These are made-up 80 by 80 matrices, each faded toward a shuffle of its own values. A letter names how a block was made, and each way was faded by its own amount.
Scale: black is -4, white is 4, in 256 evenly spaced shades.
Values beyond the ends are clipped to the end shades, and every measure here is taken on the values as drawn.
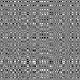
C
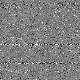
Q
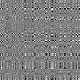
C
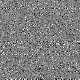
Q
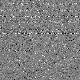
Q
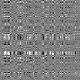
C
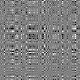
C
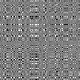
C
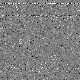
Q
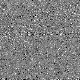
Q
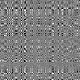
C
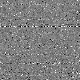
Q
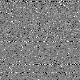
Q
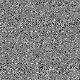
Q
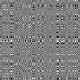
C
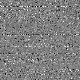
Q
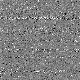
Q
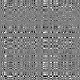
C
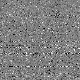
Q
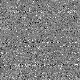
Q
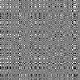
C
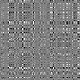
C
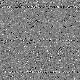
Q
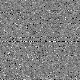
Q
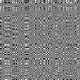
C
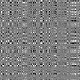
C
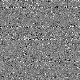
Q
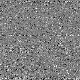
Q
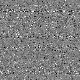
Q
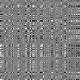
C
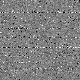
Q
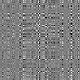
C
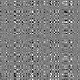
C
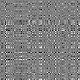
C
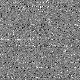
Q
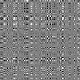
C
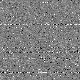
Q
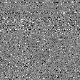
Q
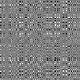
C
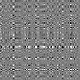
C
